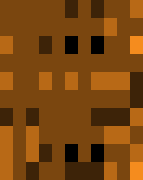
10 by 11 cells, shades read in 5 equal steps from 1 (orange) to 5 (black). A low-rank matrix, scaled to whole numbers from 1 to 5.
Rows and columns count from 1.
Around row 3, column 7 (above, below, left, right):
3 3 5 5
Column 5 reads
3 3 3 3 3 3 3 3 3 3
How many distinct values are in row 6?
2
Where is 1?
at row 3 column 11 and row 10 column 11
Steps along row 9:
up down up down up down up down same down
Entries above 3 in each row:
2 0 3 0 1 1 5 0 3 4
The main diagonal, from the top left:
3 3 3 3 3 3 3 3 3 3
